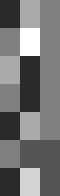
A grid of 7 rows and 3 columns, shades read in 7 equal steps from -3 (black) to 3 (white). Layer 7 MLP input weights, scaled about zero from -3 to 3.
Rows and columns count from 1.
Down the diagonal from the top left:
-2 3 0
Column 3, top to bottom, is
0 0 0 0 0 -1 -1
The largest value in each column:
1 3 0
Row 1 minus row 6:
-2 2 1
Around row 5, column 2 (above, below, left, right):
-2 -1 -2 0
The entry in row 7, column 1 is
-2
